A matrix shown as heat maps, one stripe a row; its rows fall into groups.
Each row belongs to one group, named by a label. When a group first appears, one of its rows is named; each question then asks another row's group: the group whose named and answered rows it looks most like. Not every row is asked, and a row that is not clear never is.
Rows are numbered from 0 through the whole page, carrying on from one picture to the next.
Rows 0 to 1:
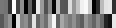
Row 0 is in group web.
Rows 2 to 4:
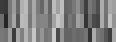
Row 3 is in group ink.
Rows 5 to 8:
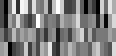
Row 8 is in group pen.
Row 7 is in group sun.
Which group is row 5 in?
ink
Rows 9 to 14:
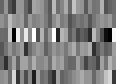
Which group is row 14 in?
web
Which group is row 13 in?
ink
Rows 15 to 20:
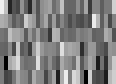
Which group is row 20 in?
sun
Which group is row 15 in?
pen
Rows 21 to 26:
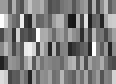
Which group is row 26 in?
pen
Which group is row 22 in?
pen
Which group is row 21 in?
web
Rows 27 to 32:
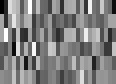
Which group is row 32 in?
sun
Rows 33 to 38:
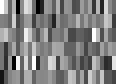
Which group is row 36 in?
ink
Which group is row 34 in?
web
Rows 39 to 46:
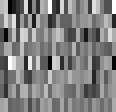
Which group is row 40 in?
web
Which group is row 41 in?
ink
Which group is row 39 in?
pen
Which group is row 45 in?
ink
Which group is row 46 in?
pen
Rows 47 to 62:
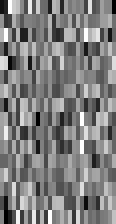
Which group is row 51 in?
pen
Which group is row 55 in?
sun
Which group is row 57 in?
sun
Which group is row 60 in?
sun
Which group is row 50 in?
ink
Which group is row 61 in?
ink
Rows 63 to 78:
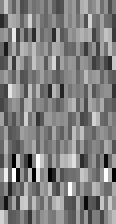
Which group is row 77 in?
ink
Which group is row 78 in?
pen
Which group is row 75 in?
web
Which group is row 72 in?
sun
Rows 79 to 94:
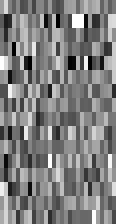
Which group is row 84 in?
pen
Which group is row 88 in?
pen
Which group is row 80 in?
sun
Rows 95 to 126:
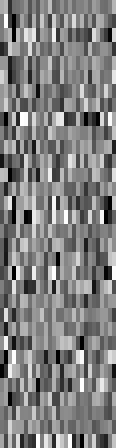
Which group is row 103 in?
ink
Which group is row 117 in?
sun
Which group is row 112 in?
ink
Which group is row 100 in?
pen
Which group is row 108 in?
ink
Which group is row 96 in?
sun
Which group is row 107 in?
pen
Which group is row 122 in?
sun
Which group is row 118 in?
ink
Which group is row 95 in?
pen
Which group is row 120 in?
sun
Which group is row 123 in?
pen
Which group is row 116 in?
ink
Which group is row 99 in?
pen
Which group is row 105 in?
web
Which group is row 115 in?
web
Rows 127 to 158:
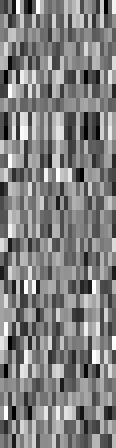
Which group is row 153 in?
ink
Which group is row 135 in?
ink
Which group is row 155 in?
web
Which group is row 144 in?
pen
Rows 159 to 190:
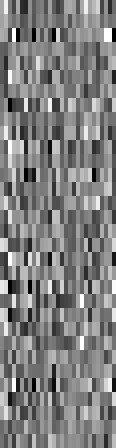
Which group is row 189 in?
pen
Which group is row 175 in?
ink
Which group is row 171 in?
web
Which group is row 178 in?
ink
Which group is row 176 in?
pen
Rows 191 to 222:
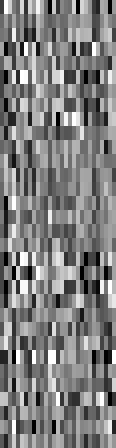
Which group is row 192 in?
web
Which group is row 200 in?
sun
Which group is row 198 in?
ink
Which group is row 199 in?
sun
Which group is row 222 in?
ink
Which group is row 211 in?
ink
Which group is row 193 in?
web
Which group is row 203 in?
web
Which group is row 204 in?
web
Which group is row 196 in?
ink
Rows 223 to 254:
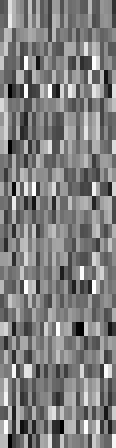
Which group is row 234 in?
web
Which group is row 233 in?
pen
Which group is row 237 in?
web
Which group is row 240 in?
ink
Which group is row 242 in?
sun
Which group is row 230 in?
pen
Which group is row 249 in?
sun
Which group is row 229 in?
pen
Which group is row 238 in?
web
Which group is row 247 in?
ink
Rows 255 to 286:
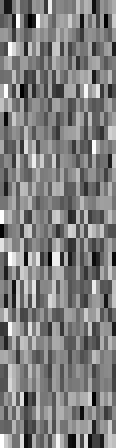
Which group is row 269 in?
sun
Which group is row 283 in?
web
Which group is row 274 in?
ink
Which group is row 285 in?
web
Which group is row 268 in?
ink
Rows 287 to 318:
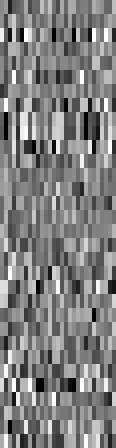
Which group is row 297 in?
web
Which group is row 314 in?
sun
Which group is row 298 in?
sun
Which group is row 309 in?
web
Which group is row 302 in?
sun
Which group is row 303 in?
pen
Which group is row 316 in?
web
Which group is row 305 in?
sun
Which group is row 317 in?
pen
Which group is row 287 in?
pen
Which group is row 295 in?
ink
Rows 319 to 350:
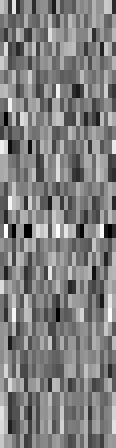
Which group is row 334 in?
ink
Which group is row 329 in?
pen
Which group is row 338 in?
web
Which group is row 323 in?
pen
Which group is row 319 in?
web
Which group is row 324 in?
sun
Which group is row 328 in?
pen
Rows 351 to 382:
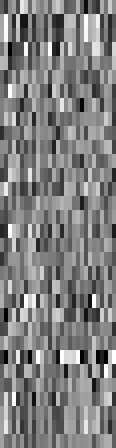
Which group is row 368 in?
sun
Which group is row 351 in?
ink
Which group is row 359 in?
web
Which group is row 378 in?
web
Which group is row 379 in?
web
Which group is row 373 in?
ink
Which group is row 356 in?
ink
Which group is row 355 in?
pen
